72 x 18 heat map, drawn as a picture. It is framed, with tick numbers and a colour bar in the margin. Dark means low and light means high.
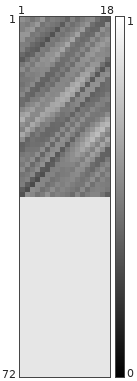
It is made of 2 by 1 panels. Panel 1,1: middling, slanting up to the right. Panel 2,1: very high, flat.
